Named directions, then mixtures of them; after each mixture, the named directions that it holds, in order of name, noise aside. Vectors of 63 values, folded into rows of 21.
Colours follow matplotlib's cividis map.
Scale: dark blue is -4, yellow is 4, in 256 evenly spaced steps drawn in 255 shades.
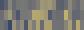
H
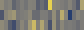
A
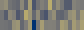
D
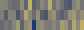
D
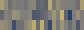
A, H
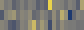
A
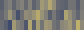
D, H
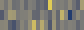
A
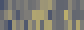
H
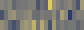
A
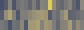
A, H
